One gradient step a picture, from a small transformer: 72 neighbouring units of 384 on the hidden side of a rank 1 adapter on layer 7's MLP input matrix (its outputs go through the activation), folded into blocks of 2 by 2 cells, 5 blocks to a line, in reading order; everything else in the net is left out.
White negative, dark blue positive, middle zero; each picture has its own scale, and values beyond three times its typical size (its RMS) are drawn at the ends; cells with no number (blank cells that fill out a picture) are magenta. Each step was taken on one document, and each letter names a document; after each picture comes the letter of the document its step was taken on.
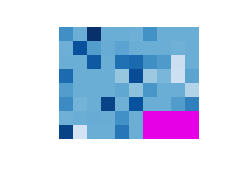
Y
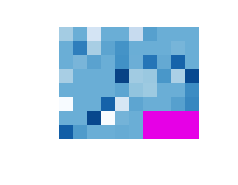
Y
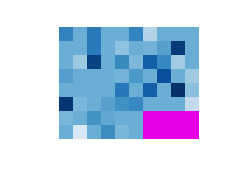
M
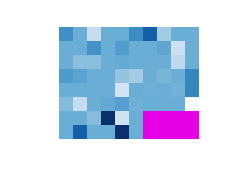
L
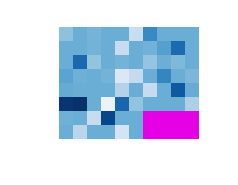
M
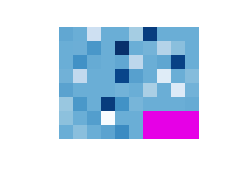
M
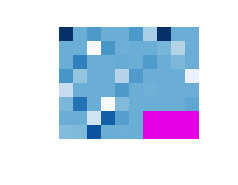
L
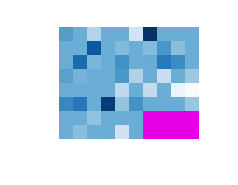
M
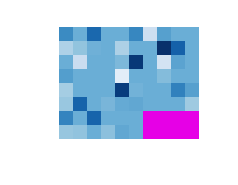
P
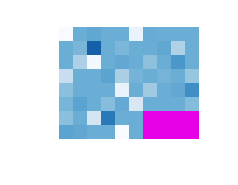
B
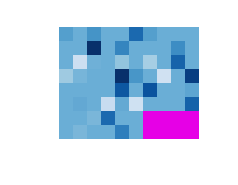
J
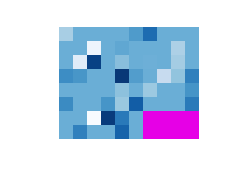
J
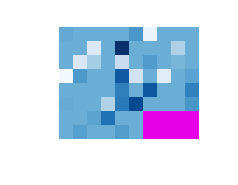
J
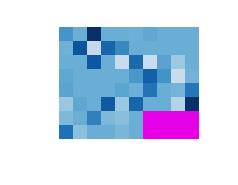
Y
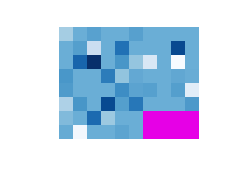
B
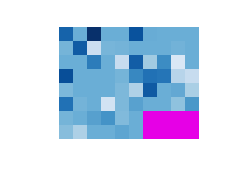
Y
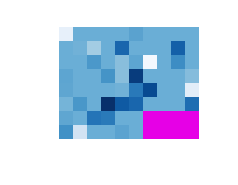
B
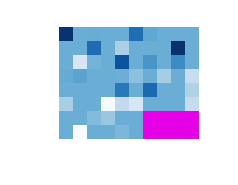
J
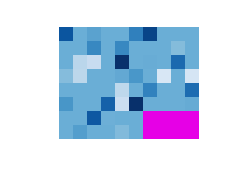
J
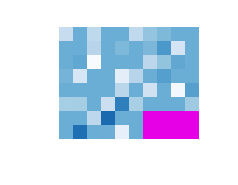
M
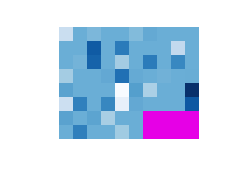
B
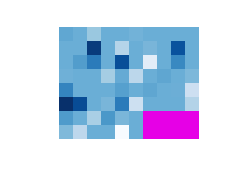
B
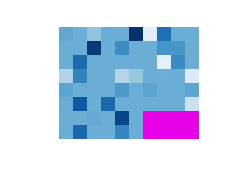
L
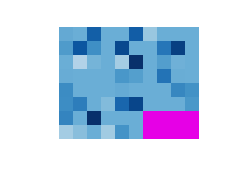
P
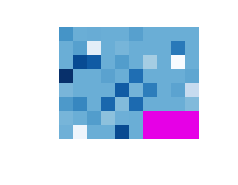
B
